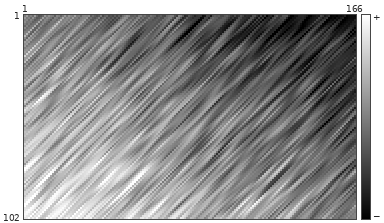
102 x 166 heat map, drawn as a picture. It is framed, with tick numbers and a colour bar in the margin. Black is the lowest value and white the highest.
The field climbs toward the bottom left. The ninth with the highest average is the bottom left. No row or column stands out. The top right is the ninth with the lowest average. Streaks slant up to the right.
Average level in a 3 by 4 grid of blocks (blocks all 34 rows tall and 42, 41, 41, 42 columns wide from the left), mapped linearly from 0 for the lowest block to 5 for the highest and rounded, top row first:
3210 | 4321 | 5432
